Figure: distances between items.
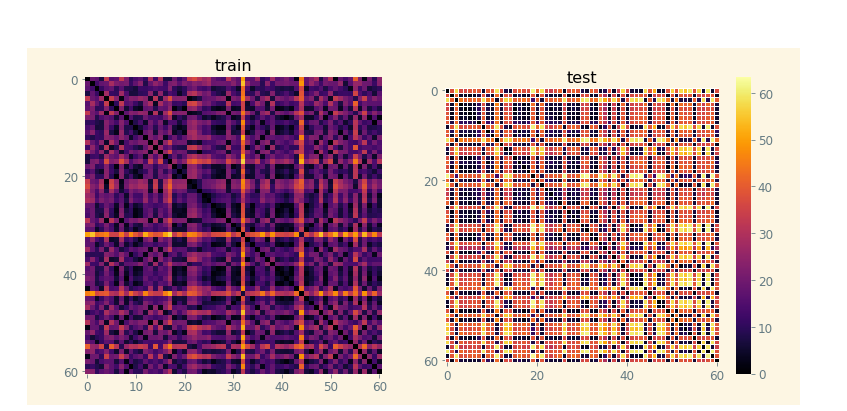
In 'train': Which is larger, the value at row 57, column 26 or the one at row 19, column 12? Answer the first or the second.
the first
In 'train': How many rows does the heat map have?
61
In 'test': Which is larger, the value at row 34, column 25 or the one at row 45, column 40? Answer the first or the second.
the first
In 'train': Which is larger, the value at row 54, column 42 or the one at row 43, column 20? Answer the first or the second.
the second
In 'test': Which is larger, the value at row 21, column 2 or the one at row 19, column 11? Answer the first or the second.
the second
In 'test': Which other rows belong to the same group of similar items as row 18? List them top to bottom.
1, 3, 4, 5, 6, 7, 9, 10, 12, 15, 16, 17, 20, 22, 23, 24, 25, 27, 28, 29, 32, 33, 36, 38, 40, 45, 49, 51, 55, 60
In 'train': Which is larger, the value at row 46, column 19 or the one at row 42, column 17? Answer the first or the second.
the second
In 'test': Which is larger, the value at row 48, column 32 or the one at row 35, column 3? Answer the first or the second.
the first
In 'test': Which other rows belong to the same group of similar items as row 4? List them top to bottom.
1, 3, 5, 6, 7, 9, 10, 12, 15, 16, 17, 18, 20, 22, 23, 24, 25, 27, 28, 29, 32, 33, 36, 38, 40, 45, 49, 51, 55, 60
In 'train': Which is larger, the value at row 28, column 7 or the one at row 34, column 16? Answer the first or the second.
the first
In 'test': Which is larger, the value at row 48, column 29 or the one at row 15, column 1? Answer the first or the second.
the first
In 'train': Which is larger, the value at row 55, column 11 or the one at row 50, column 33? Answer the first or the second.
the first
